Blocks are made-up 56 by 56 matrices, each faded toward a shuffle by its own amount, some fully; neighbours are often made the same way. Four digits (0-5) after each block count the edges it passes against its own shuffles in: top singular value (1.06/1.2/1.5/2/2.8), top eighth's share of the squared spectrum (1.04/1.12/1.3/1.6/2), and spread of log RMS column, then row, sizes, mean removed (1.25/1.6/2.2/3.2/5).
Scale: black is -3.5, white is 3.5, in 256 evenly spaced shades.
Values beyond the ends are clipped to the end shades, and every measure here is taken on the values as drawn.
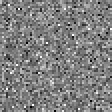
0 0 0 0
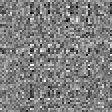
4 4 3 2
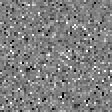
0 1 0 0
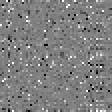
3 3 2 1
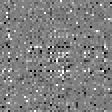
4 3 2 2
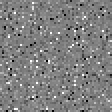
2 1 0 0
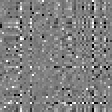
5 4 3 2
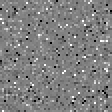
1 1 0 0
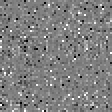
3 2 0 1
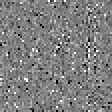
3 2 1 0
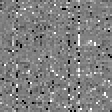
3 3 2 0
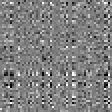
5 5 3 3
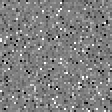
0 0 0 0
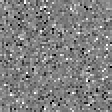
1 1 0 0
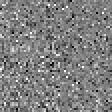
3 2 1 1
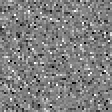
0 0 0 0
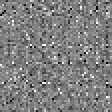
3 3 2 1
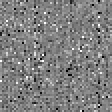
3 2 1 0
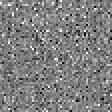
3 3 2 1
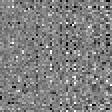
4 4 3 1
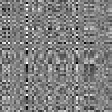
5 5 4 3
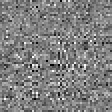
4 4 2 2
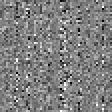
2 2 3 0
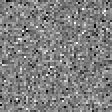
0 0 0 0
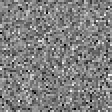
0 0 0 0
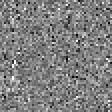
1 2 2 0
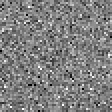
0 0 1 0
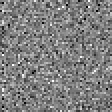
1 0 1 0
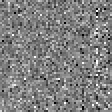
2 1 2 0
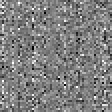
2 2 3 0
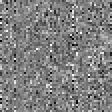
1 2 3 0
